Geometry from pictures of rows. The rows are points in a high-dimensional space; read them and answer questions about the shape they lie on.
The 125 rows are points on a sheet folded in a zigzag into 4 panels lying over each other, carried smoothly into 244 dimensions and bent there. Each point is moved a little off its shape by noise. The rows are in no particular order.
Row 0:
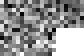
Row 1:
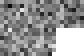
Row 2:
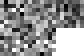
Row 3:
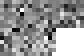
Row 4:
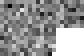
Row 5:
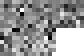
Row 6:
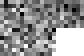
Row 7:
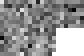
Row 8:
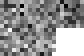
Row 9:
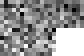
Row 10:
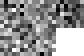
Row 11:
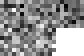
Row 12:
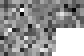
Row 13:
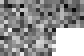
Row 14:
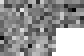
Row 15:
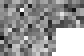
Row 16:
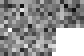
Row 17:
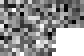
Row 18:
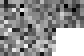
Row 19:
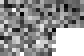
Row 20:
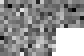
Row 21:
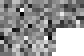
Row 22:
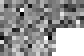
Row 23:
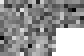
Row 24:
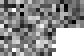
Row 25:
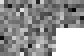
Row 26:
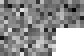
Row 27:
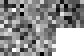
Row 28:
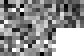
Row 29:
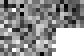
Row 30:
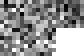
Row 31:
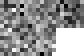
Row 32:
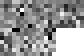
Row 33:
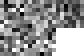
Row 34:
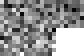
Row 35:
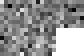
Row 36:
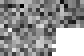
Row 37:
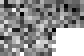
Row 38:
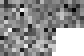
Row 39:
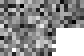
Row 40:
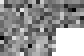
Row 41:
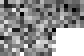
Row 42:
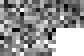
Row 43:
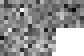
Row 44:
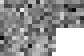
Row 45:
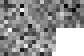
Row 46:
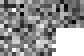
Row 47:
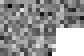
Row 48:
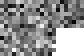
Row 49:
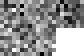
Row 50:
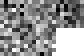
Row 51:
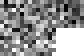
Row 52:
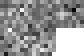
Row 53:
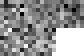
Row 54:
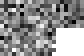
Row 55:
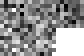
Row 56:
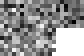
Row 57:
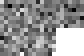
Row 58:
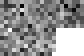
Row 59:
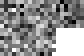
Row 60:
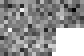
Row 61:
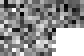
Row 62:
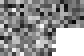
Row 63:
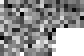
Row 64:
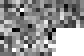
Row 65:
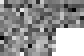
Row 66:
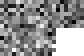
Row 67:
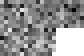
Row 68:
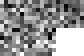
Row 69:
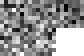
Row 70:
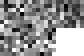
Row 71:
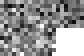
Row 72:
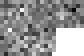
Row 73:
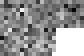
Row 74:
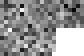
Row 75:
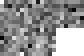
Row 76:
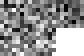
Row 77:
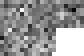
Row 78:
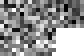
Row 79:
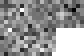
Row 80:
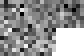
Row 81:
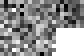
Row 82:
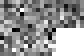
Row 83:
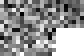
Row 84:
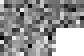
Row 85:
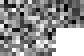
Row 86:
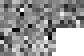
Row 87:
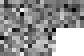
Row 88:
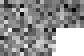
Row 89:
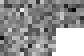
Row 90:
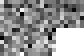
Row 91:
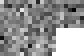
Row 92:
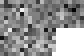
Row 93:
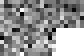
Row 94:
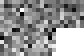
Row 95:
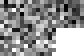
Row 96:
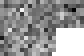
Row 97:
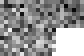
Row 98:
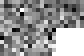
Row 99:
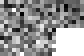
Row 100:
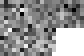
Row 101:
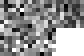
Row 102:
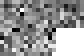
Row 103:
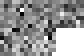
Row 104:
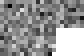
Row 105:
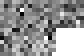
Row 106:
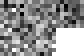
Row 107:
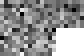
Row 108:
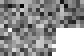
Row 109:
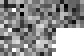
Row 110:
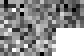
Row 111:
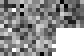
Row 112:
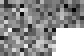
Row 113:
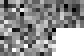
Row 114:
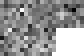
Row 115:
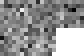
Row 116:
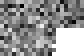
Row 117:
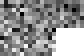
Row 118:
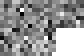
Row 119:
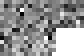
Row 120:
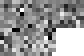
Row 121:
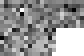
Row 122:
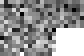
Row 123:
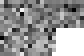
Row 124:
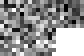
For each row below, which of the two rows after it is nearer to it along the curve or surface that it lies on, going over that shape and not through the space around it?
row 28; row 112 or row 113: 113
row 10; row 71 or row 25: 71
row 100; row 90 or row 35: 35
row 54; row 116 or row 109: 109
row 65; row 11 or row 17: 17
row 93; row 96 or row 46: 96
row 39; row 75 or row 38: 38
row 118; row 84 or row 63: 84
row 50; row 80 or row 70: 80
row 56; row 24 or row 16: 24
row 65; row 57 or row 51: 57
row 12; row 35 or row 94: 35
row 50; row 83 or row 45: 45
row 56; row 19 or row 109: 109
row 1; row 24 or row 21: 24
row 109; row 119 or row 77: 77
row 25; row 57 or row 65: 57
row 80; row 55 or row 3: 55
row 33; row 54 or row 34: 34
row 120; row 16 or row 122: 122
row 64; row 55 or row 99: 99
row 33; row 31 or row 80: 80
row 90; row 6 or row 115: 6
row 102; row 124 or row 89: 124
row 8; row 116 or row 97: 116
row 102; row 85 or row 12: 85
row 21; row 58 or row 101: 101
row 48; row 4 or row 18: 4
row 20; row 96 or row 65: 96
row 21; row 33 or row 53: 33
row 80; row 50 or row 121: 50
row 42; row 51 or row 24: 51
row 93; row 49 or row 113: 113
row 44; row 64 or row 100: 100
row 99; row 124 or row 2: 124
